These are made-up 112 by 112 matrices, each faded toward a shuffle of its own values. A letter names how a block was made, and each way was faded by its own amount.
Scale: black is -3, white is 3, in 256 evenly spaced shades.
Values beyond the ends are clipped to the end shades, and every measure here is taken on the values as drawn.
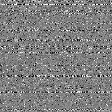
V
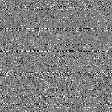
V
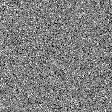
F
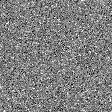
F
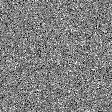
F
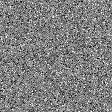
F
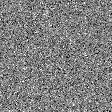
F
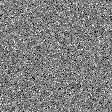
F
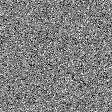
F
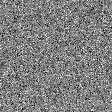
F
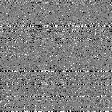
V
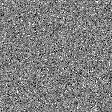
F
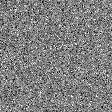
F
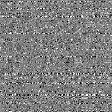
V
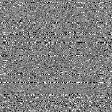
V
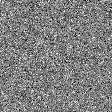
F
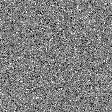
F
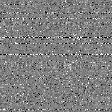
V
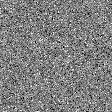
F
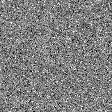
F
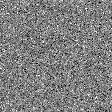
F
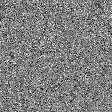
F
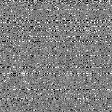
V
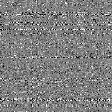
V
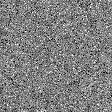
F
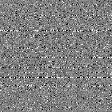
V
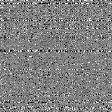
V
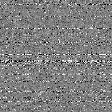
V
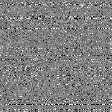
V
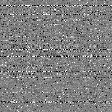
V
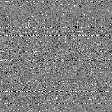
V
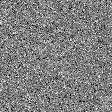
F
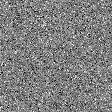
F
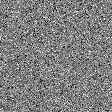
F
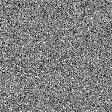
F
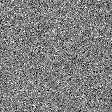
F
